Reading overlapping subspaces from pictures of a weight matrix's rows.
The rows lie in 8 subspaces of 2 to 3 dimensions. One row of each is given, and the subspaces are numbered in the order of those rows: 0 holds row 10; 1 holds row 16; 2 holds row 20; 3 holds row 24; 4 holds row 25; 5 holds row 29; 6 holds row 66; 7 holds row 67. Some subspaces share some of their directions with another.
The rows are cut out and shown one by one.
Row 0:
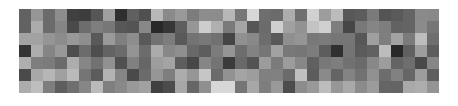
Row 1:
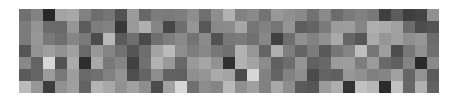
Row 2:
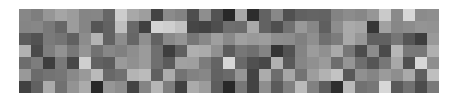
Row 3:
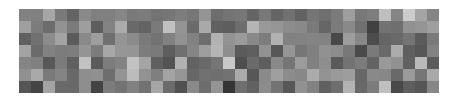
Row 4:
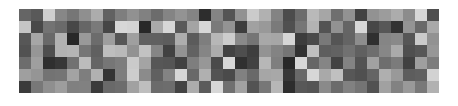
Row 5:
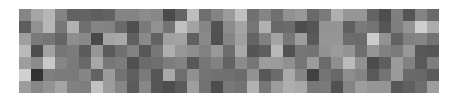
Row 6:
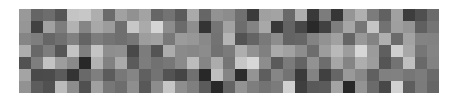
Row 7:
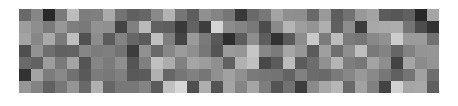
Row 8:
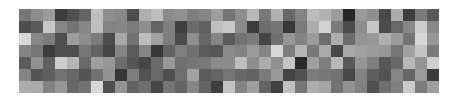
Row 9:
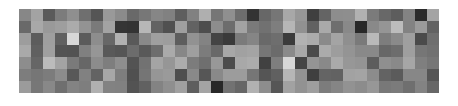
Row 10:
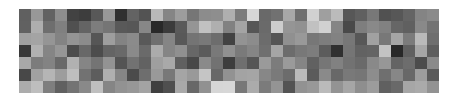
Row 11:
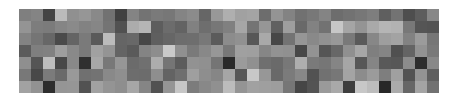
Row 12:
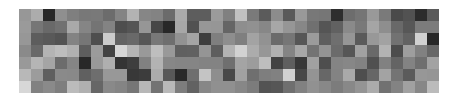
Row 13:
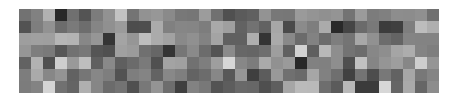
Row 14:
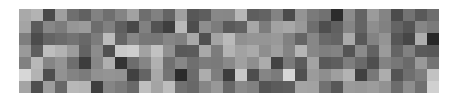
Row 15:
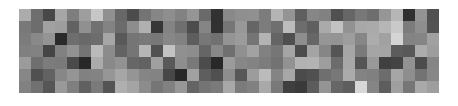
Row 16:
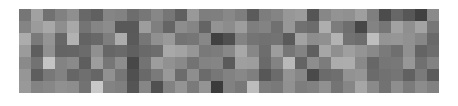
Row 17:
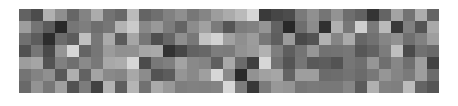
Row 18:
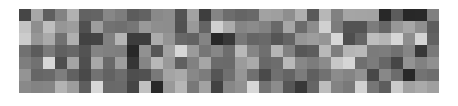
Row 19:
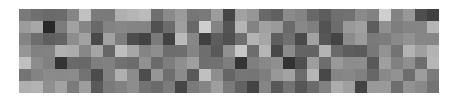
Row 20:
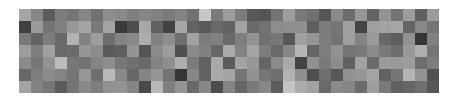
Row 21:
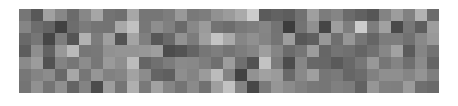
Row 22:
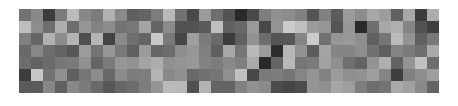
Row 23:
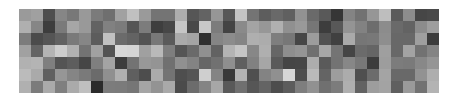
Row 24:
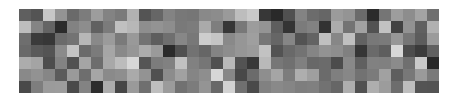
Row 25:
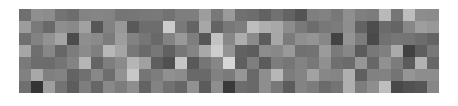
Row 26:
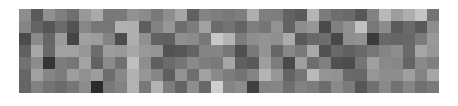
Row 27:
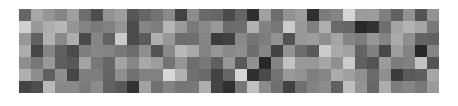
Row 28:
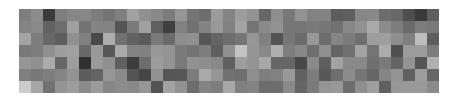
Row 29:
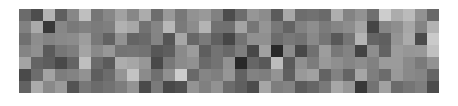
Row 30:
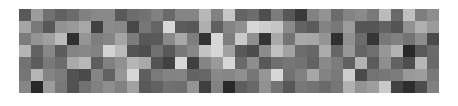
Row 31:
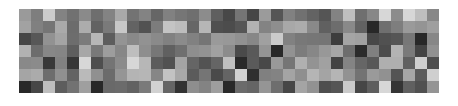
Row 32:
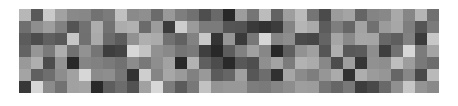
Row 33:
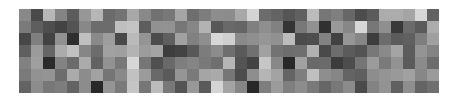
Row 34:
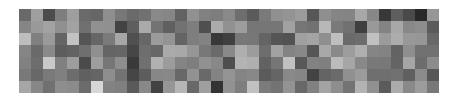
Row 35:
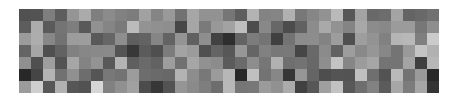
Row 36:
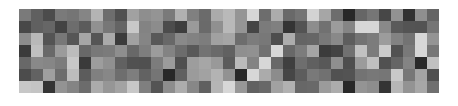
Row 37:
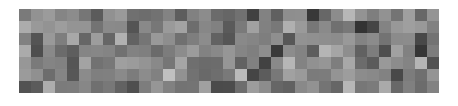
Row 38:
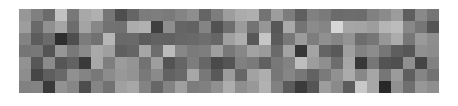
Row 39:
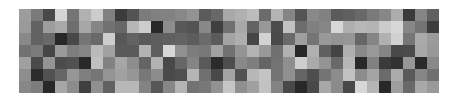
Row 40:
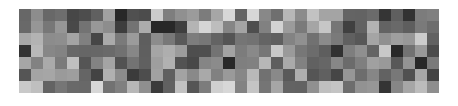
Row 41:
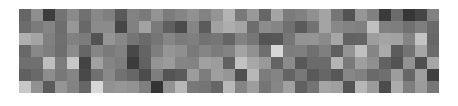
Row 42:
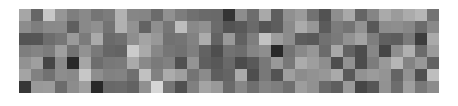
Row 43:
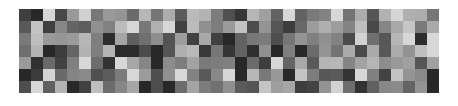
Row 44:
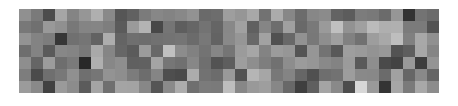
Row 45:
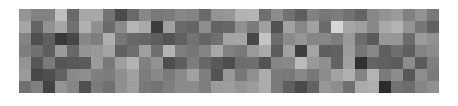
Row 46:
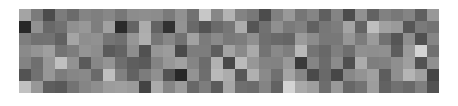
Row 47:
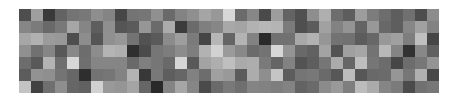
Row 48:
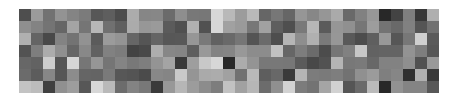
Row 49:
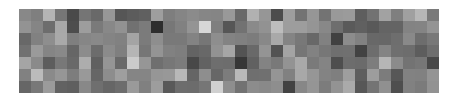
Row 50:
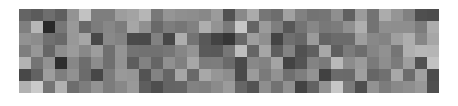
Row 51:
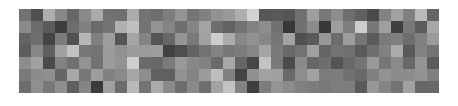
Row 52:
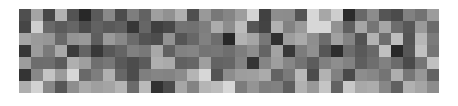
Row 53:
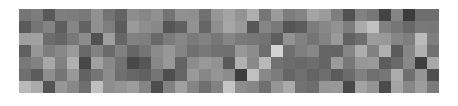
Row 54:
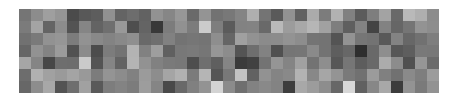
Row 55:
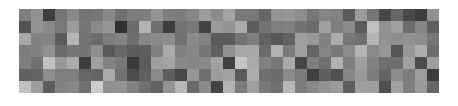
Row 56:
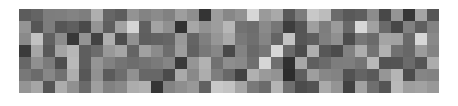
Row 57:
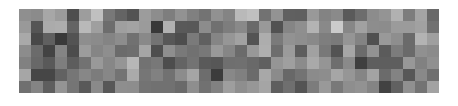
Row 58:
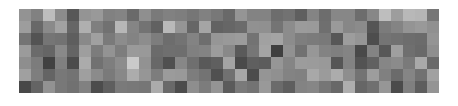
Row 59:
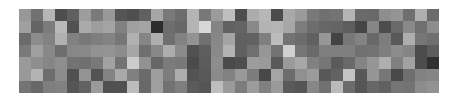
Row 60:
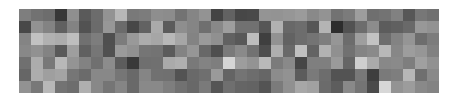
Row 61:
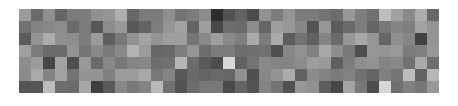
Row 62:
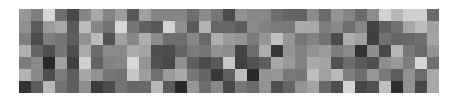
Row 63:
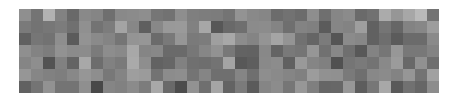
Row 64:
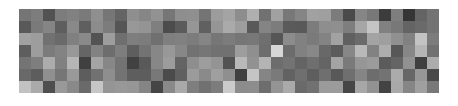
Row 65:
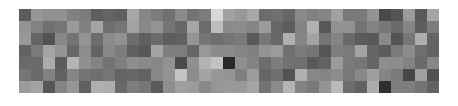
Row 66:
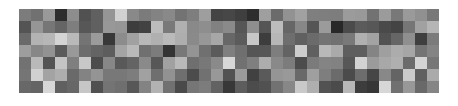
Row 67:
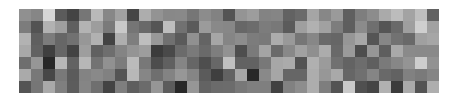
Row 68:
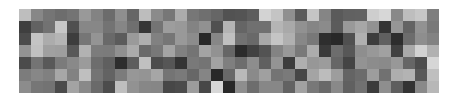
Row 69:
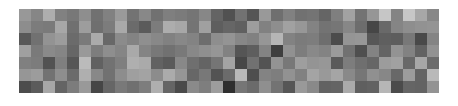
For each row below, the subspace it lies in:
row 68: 3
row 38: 6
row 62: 7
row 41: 4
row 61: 6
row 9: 2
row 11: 7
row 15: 6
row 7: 1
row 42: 4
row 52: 0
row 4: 2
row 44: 6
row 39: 6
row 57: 7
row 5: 1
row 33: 3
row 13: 7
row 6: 0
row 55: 2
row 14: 5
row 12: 5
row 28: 5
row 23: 5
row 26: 1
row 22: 1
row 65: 6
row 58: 7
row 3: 4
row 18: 2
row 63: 1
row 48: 6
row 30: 4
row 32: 4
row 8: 7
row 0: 0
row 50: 5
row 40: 0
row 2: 0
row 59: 0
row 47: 4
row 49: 0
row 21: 3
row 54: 0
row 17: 3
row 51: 3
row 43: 5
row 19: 5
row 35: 5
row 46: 2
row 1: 7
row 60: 6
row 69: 3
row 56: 2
